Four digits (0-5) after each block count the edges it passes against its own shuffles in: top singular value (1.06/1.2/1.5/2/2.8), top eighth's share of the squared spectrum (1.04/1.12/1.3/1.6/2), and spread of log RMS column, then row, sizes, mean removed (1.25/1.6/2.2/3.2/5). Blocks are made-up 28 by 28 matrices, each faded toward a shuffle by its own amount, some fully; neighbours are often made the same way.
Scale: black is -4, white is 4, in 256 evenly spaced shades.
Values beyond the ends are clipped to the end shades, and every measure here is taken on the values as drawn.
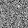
0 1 0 0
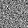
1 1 0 0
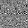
3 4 1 2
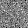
0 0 0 0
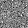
0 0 0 0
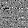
3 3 0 1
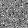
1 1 0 0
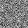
1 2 1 0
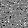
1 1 0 0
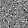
0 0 0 0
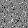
2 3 1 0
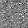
3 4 1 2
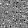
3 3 1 1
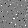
0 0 0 0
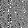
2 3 2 0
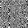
1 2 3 0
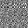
3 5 1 2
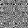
3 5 2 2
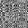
3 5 2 2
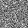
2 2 0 0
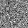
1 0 0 0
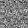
3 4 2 1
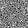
1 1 0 0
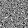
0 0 0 0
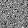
1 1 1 0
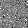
1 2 0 0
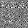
2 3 0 2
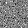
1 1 0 0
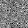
1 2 0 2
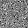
0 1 0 0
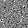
0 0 0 0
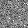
0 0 0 0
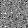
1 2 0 1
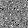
0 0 0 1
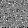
1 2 0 2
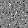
2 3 0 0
